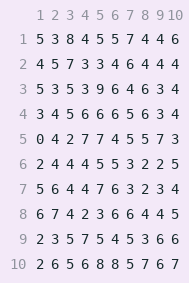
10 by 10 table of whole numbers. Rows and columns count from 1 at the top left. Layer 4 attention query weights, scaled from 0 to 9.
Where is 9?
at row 3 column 5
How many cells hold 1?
0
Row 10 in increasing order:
2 5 5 6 6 6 7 7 8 8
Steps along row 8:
up down down up up same down same up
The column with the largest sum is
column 5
